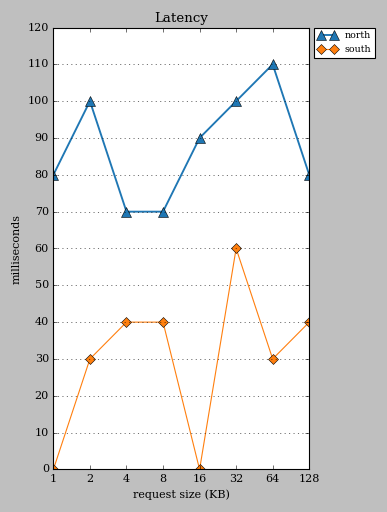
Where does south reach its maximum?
32
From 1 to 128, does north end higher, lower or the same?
the same
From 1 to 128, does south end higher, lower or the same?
higher
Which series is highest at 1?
north
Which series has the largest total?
north
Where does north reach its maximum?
64
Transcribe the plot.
Title: Latency
x-axis: request size (KB), ticks 1 2 4 8 16 32 64 128
y-axis: milliseconds, ticks 0 10 20 30 40 50 60 70 80 90 100 110 120
Legend: north, south
Values:
north: 80 100 70 70 90 100 110 80
south: 0 30 40 40 0 60 30 40
